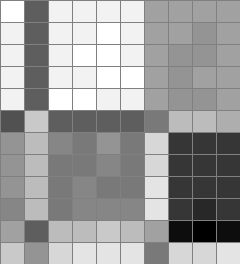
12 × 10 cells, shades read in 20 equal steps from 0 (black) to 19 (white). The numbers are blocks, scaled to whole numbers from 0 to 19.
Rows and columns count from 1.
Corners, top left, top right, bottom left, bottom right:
19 12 15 17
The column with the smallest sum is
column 9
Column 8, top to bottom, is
12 12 11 11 11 14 4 4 4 4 1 16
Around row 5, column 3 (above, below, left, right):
18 7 7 19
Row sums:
146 145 145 146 145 99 92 90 91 91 90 151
